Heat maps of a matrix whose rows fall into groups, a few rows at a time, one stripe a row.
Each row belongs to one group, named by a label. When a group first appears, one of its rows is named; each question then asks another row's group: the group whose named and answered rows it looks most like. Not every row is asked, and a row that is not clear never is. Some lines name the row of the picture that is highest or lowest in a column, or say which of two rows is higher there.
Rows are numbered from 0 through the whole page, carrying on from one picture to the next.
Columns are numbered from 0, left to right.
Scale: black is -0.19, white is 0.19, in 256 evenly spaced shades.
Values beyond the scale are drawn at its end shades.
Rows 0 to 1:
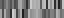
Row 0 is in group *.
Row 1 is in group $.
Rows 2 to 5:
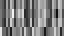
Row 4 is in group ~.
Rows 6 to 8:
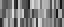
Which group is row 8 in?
*
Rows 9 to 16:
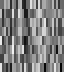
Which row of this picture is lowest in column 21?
13
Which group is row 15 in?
*
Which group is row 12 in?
*
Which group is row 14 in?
~
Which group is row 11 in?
*
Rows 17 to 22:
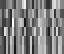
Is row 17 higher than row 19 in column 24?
No
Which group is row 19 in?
~
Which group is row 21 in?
~
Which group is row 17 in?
~
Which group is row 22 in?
~
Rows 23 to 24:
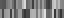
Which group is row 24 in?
*
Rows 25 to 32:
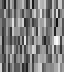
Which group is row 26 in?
*
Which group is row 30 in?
*
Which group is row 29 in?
$
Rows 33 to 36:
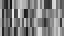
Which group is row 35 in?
$
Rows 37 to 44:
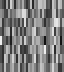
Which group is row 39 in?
$
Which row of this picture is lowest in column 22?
41
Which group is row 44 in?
*
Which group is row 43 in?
*
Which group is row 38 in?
~
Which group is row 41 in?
$
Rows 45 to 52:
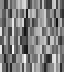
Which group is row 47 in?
~
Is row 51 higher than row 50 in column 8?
Yes
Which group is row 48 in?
$
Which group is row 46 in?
*
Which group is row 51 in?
~
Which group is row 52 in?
$
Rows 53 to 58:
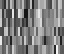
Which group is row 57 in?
$
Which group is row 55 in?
$
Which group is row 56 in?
*
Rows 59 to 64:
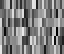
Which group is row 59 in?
*
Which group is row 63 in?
*
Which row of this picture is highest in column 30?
60
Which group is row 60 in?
~
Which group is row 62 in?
~
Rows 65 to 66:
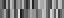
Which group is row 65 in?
~
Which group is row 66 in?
*
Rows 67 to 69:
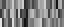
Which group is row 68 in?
*
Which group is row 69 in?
$
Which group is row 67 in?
~
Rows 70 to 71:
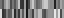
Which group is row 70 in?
*
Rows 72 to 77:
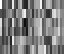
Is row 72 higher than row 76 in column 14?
Yes
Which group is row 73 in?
~
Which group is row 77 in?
*
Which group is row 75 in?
$
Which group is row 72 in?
$
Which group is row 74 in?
$
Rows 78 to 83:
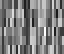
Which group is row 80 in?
~
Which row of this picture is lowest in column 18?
83
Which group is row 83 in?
*
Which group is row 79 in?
~
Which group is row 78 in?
*
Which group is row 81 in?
*
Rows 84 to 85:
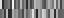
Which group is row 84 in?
$
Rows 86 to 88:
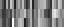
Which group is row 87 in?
~
